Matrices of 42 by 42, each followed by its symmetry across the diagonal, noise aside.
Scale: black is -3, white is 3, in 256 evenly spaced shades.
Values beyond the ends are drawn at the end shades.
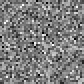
symmetric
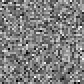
neither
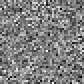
neither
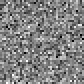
neither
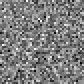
neither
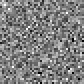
symmetric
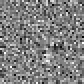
antisymmetric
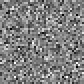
antisymmetric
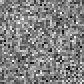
symmetric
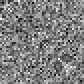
symmetric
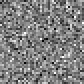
neither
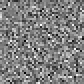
antisymmetric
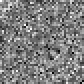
symmetric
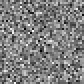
antisymmetric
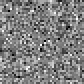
antisymmetric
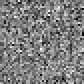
neither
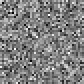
symmetric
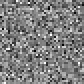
antisymmetric
